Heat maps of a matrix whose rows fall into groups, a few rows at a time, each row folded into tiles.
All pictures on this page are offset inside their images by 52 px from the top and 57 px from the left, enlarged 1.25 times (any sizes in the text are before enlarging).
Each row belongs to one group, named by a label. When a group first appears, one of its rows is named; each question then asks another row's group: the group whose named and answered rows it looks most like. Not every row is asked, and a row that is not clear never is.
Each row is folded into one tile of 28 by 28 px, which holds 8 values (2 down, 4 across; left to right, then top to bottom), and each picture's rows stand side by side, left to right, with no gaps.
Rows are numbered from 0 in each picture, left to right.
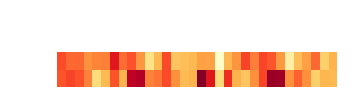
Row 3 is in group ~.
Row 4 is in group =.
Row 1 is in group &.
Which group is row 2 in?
=
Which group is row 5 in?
&
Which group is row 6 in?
=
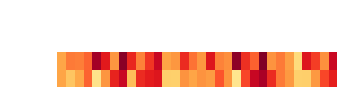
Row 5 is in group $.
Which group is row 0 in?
&
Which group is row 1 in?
$
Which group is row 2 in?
$
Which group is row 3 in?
&
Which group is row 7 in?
$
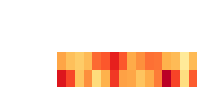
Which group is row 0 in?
=
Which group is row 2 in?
&
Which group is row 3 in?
=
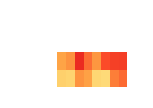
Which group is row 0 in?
&
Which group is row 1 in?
&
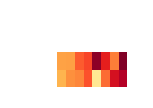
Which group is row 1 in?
$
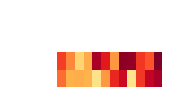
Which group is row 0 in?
~
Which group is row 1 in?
$
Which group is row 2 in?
$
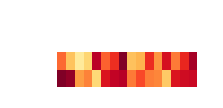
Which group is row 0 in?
=
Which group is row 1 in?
$
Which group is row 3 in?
$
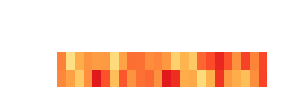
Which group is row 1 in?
=
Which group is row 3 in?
=
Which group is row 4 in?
&
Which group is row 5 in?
&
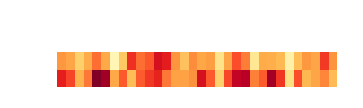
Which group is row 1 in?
=
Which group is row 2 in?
$
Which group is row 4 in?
=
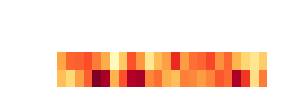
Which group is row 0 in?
&
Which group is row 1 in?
=
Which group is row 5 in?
=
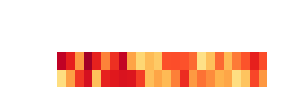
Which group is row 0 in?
$
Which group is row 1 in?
$
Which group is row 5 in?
&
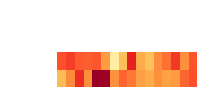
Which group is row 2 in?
~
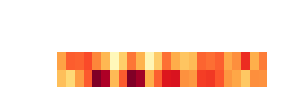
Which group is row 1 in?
=
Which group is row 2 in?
=
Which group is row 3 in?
=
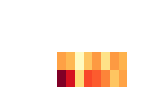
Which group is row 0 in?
=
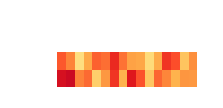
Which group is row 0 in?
=
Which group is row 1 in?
&
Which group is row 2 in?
=
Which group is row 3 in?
~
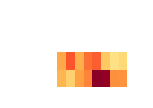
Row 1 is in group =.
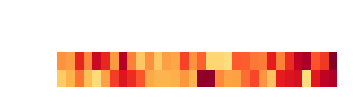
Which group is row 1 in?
$
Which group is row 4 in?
=
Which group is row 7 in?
$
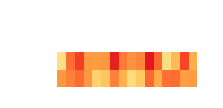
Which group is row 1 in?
&
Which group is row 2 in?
&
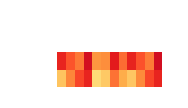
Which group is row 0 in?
$
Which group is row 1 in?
&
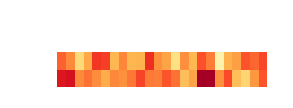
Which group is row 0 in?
=
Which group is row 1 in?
~
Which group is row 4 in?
=
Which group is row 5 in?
&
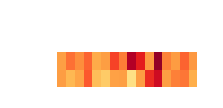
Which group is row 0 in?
&
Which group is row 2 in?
$
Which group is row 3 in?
&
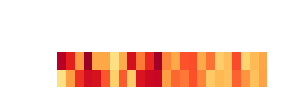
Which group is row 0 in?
$
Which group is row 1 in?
=
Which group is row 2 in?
$
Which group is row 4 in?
~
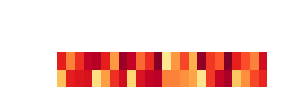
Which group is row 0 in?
$
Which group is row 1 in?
$
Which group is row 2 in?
$
